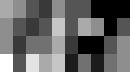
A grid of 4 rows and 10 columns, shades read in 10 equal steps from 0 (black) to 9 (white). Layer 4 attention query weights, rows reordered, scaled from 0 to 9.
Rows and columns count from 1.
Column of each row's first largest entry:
1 5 5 1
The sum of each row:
27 37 31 48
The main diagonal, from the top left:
6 3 4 6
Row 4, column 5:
7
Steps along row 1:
down down down up down same down same same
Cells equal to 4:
4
